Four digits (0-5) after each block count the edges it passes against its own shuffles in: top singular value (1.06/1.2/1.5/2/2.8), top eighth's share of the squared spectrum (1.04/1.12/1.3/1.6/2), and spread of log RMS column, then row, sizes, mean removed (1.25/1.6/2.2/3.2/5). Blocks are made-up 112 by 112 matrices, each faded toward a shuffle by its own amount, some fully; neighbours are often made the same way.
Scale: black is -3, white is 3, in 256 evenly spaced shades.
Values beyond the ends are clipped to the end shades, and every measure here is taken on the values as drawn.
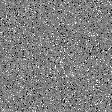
2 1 1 0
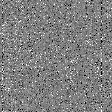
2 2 2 0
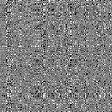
5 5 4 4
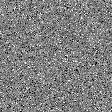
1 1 0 0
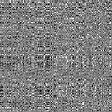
5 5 3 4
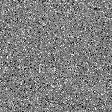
2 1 0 0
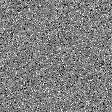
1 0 0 0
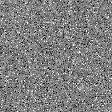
3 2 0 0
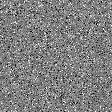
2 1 0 0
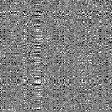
5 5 3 3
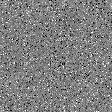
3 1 0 0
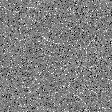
2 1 0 0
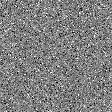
0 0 0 0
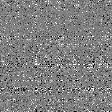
2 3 2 3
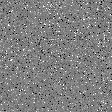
0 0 0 1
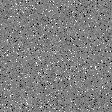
0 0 0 0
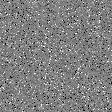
0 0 0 0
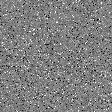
0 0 0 0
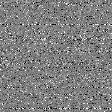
2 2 0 3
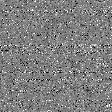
1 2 0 3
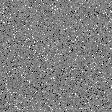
0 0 0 0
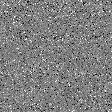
0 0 0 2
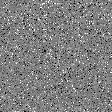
1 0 0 1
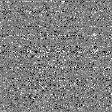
1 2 2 3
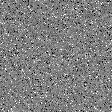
0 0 0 0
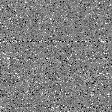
2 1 1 2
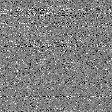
2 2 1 3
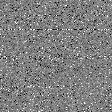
2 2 0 2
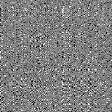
5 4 3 3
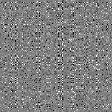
5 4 3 3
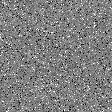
2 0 0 0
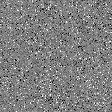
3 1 1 0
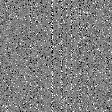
2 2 3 0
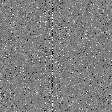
3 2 2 0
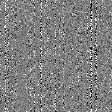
2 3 4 0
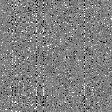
4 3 3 1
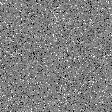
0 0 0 0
